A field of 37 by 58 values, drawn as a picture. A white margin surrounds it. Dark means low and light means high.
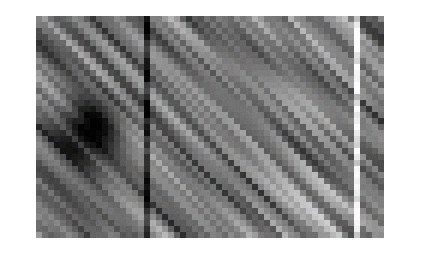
Ninth with the lowest average: middle left. Dips: one, in the middle left. Grain: diagonal, down to the right. Ninth with the highest average: bottom right. Odd lines: columns 19 and 54.
